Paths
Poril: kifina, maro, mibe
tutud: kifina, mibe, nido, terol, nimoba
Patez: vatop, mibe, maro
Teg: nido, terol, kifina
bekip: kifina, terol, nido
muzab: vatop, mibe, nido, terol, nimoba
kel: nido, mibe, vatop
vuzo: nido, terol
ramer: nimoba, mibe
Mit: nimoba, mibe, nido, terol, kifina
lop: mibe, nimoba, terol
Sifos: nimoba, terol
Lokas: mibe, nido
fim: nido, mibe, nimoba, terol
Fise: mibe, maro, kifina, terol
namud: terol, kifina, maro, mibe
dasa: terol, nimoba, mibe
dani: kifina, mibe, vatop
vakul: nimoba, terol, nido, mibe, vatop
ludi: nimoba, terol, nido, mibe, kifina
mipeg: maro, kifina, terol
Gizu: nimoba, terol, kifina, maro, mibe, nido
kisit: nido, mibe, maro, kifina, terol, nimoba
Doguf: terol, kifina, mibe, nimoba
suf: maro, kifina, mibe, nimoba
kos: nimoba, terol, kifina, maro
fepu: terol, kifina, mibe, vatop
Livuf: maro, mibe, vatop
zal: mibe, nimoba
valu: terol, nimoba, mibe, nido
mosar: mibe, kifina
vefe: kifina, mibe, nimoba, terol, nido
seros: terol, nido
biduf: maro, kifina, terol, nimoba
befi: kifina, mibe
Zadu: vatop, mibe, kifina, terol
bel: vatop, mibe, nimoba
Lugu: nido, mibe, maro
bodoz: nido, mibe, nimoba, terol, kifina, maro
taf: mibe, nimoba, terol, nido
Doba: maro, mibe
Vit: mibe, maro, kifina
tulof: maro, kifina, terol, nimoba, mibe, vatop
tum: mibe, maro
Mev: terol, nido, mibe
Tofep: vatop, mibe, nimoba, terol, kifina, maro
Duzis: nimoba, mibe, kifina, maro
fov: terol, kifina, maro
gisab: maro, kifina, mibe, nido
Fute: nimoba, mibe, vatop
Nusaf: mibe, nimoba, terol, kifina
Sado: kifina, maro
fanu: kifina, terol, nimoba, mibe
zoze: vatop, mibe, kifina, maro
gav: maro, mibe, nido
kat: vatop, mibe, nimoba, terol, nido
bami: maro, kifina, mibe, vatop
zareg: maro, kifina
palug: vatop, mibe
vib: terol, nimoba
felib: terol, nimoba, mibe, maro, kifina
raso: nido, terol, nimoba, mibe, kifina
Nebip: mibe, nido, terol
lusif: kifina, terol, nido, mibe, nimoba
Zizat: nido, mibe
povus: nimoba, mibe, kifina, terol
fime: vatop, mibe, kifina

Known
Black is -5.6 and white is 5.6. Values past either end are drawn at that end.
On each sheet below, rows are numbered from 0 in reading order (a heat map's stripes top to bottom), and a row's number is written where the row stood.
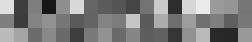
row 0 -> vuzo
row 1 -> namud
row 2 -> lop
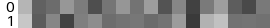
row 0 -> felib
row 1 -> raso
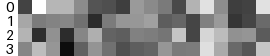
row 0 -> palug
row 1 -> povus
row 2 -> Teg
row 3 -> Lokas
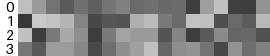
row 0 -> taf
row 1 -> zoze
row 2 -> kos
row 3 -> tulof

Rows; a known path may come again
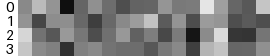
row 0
Lokas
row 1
fanu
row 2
dasa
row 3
fim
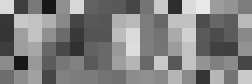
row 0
vuzo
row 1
zoze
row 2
dani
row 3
mosar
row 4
bekip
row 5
gav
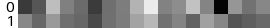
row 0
Poril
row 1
vefe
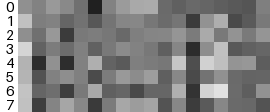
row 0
Duzis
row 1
Mit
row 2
kisit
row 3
ludi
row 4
Teg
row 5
Gizu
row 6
Mev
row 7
kos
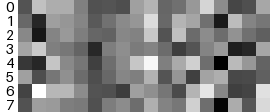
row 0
Zadu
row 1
mipeg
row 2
fov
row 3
zal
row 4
Sado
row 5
Doguf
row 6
palug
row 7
Doba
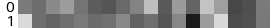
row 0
fepu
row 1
valu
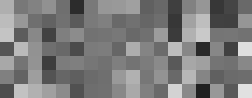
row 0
povus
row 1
taf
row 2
raso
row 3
tum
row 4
bodoz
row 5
tutud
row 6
Livuf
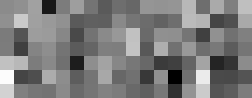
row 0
Lugu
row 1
kat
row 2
tulof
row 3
namud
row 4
ramer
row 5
vib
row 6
vakul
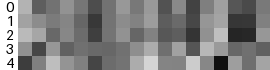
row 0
felib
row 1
Nusaf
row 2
lop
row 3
lusif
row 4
bami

